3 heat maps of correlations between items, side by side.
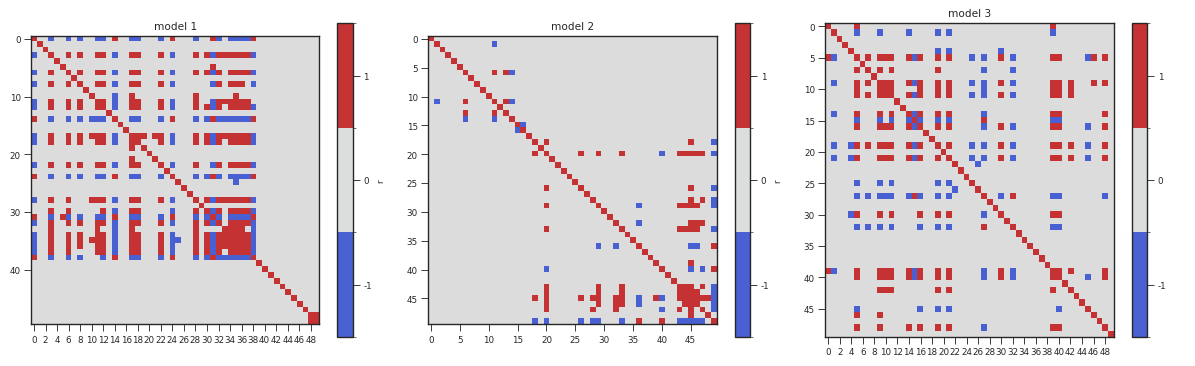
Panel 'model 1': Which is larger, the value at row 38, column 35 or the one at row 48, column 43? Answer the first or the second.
the second
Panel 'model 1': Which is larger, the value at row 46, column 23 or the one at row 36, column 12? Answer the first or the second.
the second
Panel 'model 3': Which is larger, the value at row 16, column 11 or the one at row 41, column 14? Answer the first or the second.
the first
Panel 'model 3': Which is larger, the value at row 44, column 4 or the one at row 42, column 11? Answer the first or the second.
the second
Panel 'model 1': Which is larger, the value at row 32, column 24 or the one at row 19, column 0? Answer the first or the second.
the second
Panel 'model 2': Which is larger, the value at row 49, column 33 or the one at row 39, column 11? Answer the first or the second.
the second
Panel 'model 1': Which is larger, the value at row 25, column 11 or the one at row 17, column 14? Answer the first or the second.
the first
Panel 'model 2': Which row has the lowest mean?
49
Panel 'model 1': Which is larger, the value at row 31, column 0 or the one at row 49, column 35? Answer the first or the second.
the first
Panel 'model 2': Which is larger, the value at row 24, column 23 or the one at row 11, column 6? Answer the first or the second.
the second
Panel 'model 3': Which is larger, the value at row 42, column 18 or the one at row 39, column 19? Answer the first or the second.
the second
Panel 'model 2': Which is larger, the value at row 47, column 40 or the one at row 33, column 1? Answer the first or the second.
the second
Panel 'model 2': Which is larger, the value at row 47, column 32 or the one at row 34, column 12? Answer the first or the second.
the first
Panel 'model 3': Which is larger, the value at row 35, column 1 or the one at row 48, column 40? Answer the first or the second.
the second
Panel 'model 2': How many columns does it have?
50
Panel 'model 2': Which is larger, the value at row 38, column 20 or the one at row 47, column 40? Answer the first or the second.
the first
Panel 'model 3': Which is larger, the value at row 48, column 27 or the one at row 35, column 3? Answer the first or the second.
the second
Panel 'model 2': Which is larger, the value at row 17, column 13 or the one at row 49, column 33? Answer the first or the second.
the first
